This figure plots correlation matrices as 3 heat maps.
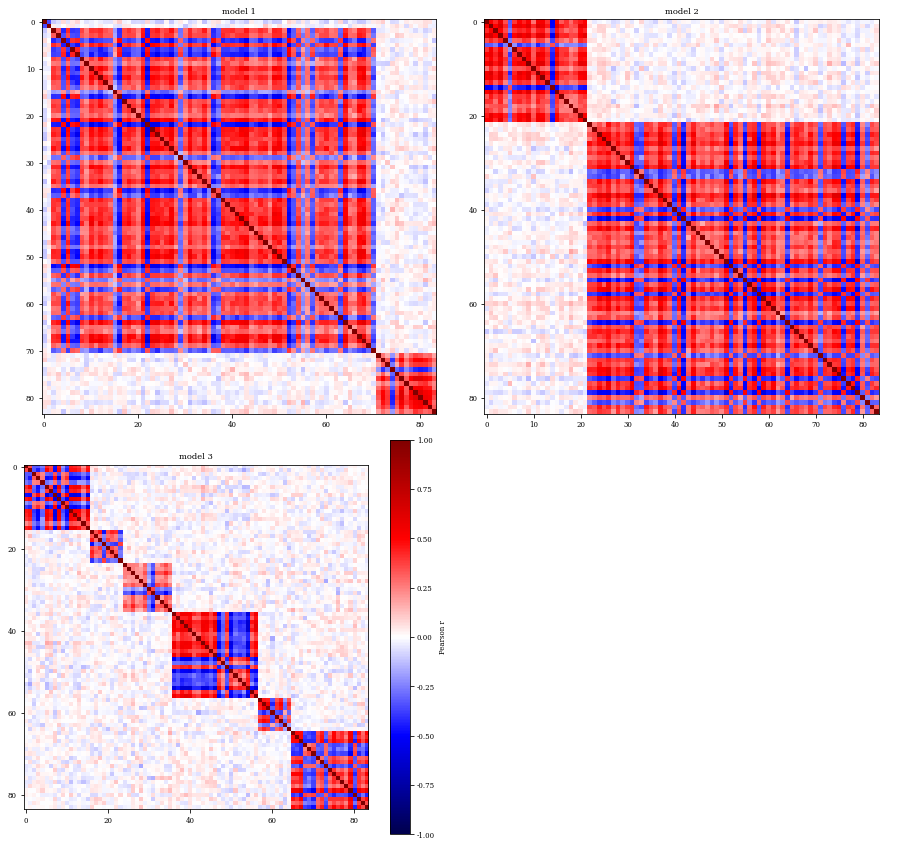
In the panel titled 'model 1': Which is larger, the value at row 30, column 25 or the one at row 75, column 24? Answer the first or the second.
the first
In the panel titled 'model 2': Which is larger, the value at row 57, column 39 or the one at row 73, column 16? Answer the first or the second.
the first
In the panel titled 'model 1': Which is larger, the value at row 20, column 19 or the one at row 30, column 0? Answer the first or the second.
the first
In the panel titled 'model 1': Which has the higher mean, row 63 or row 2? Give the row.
2
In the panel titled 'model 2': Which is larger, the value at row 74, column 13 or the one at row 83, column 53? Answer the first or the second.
the second
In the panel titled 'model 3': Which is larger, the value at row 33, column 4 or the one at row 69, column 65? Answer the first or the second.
the first
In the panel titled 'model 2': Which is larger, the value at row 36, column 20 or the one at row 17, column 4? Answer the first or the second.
the second
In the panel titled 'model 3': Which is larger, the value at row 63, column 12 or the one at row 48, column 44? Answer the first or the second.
the first
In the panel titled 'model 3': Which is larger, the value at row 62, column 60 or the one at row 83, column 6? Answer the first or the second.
the second
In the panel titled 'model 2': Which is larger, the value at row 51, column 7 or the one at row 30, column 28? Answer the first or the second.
the second
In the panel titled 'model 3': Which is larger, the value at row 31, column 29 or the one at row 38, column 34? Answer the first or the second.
the second
